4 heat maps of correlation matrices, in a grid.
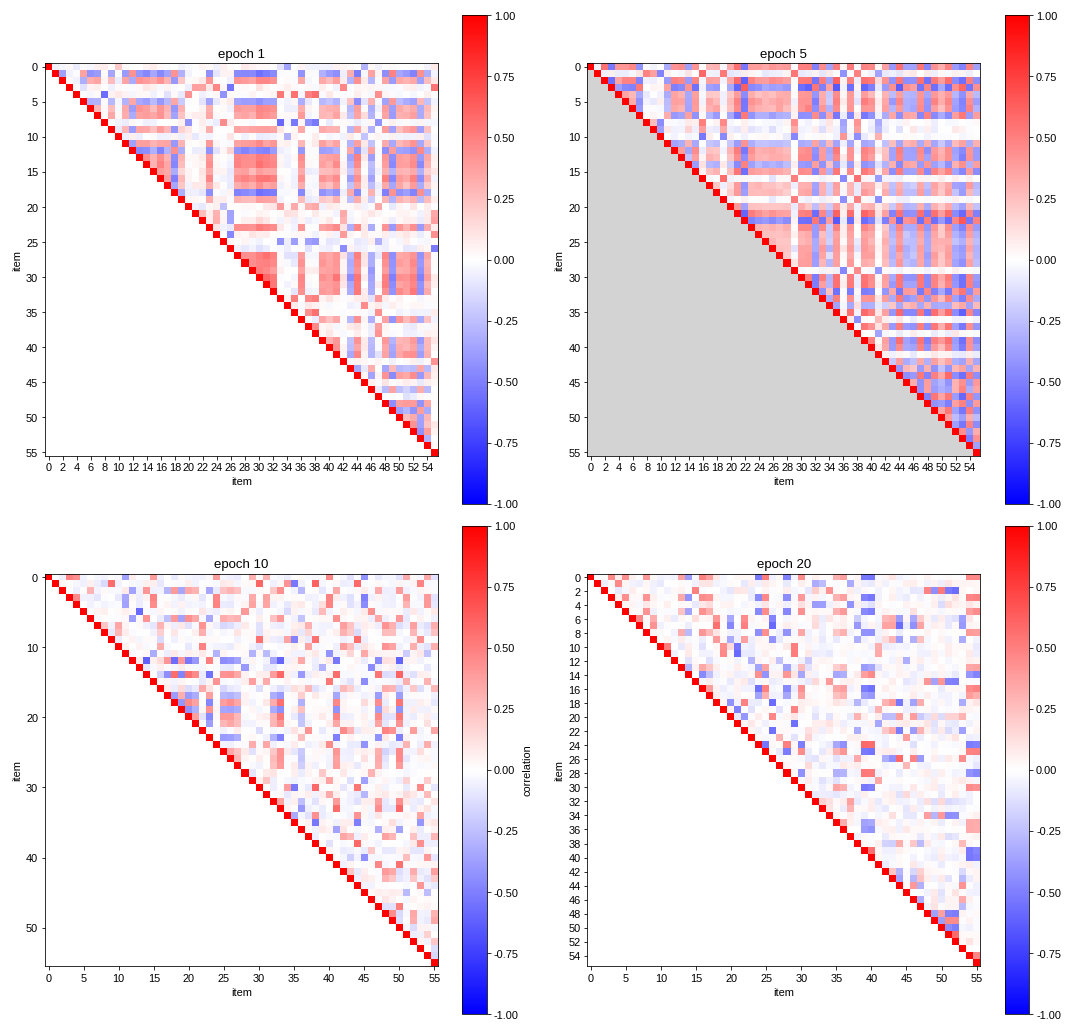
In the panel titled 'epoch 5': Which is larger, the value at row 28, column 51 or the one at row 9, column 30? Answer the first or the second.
the first
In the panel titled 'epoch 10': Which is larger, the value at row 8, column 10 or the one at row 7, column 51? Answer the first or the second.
the first
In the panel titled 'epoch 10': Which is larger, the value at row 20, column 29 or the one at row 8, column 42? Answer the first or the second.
the second
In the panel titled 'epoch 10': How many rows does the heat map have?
56
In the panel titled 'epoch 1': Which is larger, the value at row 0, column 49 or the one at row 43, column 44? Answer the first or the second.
the first
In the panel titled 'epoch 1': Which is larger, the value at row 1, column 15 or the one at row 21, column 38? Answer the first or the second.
the second
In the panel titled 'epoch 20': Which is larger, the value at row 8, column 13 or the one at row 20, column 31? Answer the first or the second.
the first
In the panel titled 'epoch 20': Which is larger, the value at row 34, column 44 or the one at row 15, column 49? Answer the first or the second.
the first
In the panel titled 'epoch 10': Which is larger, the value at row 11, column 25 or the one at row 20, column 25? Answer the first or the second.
the second
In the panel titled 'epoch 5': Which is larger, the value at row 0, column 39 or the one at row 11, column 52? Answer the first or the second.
the first
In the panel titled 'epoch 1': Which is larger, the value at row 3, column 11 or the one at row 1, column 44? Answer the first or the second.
the first
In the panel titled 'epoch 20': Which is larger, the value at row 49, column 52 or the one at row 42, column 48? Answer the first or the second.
the first
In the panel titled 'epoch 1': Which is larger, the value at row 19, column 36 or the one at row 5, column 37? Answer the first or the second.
the first
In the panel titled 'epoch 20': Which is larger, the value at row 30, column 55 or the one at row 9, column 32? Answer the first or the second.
the first
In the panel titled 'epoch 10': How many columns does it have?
56
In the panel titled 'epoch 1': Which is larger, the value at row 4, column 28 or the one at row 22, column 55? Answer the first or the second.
the second
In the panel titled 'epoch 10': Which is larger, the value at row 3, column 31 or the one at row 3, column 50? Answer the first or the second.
the first
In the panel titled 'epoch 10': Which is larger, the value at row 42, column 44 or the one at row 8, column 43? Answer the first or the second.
the second
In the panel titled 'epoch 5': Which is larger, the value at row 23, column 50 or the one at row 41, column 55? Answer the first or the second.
the first
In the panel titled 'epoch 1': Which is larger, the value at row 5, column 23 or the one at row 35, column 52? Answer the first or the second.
the second
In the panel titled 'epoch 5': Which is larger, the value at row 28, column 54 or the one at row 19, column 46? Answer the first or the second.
the first
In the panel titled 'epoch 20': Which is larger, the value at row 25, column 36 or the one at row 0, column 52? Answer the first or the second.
the first
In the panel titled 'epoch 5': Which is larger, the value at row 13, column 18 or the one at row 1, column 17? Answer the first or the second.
the first
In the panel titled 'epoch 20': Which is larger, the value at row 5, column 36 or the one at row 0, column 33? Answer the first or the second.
the first
